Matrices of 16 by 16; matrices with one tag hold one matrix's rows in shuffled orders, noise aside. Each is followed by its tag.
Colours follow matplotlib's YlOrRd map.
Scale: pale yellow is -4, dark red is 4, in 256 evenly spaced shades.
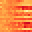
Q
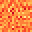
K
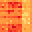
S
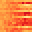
Q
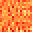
K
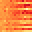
Q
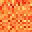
K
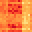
S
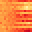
Q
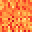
K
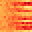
Q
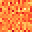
K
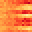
Q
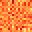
K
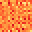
K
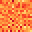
K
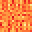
K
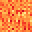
K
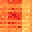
S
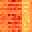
S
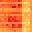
S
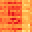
S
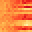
Q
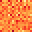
K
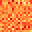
K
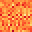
K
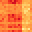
S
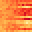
Q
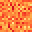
K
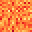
K
